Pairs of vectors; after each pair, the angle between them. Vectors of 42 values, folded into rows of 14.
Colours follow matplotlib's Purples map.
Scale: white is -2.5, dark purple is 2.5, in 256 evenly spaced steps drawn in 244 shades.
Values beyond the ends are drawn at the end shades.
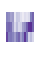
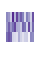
orthogonal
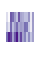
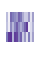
nearly parallel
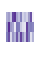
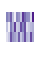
nearly opposite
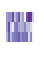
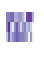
nearly parallel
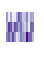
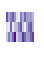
orthogonal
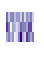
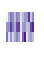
partly opposed
